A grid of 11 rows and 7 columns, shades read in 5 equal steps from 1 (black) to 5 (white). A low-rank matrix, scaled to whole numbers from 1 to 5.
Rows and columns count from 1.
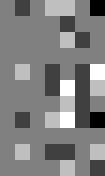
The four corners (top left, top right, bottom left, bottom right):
3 1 3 2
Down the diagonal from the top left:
3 3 3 3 3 2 3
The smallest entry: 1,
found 2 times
